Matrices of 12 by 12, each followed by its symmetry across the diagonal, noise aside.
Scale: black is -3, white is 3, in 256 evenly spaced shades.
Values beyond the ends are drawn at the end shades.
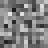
antisymmetric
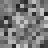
symmetric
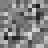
symmetric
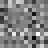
antisymmetric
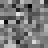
neither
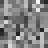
neither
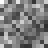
symmetric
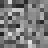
neither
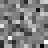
antisymmetric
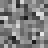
antisymmetric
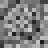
symmetric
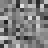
antisymmetric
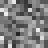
neither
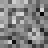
symmetric
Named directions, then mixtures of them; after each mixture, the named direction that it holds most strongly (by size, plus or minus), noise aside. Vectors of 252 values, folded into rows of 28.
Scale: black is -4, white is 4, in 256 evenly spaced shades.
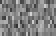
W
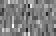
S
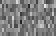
W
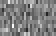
S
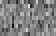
S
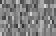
W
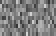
W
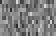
W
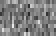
S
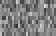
W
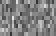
W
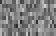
W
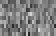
W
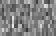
S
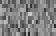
W
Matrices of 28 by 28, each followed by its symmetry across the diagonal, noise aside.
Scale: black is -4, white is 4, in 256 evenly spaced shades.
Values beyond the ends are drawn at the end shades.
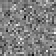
antisymmetric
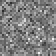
symmetric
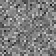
symmetric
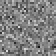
neither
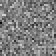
neither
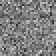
neither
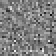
antisymmetric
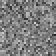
neither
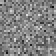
symmetric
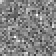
symmetric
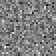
antisymmetric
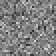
symmetric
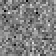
neither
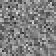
antisymmetric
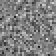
antisymmetric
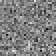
neither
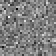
antisymmetric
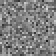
antisymmetric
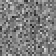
neither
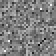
symmetric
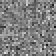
antisymmetric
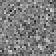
symmetric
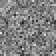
symmetric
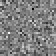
antisymmetric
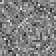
symmetric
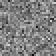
neither
